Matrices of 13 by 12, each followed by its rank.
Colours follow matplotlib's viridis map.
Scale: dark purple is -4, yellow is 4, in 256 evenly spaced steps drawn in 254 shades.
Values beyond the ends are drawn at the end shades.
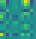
two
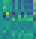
two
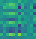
two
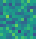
full rank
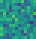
full rank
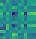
two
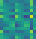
two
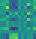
two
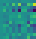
two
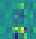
two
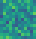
full rank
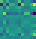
two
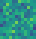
full rank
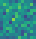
full rank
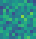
full rank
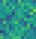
full rank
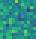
full rank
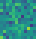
full rank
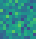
full rank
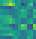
two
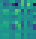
two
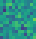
full rank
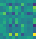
two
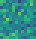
full rank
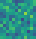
full rank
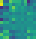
two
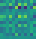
two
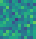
full rank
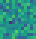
full rank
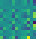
two
